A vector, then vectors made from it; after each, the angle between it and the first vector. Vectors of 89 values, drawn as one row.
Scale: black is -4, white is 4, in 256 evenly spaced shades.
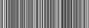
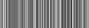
nearly parallel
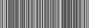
nearly parallel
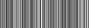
partly aligned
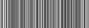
nearly parallel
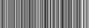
partly aligned
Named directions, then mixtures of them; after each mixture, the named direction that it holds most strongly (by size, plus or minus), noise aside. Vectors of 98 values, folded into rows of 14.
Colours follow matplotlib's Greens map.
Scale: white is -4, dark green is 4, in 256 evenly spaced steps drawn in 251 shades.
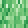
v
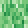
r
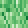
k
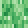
r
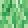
r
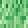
v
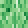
k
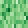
k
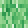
r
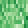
r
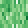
k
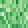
k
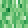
v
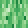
v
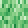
v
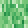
r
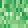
k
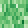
r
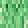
v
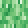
v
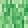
r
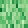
r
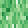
k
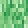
r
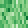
k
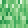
v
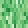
k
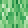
v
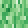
v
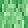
r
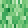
v
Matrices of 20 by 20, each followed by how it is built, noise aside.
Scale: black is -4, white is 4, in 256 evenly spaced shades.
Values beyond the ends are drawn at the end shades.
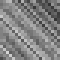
Toeplitz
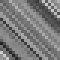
Toeplitz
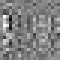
low rank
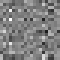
low rank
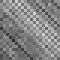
Toeplitz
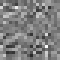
low rank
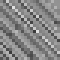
Toeplitz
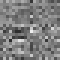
low rank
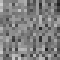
low rank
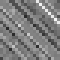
Toeplitz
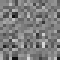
low rank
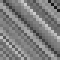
Toeplitz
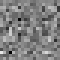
low rank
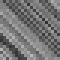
Toeplitz
